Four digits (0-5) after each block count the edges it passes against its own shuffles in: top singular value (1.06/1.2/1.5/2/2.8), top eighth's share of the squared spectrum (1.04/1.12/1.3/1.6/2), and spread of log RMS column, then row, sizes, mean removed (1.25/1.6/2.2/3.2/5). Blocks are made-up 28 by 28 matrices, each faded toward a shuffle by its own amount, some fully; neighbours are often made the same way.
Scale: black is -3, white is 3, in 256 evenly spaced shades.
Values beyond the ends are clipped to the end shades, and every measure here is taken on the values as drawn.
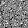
0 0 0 0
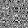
3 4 1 2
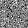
1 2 0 0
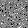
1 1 0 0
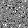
2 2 0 0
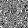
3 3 0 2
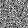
0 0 0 0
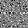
3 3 0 2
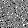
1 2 0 0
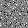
0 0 0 0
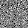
2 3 0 1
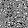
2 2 0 0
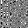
3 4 2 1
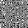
3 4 2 1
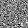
1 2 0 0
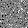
0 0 0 0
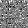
2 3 1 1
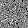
1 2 0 0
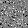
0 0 0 1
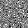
2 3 1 0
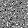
0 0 0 0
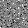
0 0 0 0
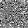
2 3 1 1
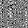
3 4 2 1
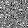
2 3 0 1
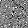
1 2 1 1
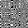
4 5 3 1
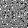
2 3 0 0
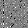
3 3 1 0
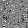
2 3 1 0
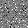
2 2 0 0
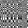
4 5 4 3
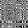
4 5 2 3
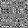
4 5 2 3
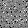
2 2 0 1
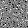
0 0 0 0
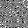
3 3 0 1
